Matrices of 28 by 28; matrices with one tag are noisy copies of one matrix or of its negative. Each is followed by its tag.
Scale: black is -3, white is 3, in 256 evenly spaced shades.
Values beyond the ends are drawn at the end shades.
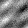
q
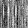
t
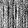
t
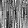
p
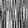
p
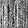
t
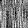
p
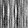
t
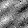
q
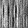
t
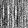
t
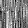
p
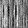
t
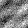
q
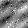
q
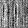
t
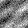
q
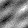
q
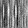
t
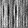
t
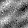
q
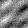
q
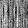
t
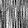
p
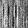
t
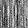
t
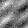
q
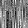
p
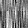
p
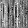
t
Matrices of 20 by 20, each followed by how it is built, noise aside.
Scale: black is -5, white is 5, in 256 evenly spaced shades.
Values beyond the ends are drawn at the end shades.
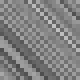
Toeplitz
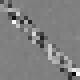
banded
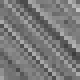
Toeplitz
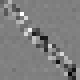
banded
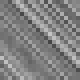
Toeplitz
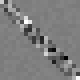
banded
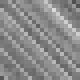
Toeplitz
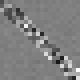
banded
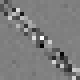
banded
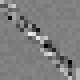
banded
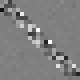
banded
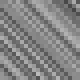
Toeplitz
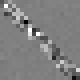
banded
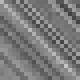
Toeplitz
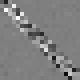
banded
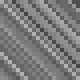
Toeplitz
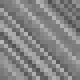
Toeplitz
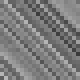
Toeplitz
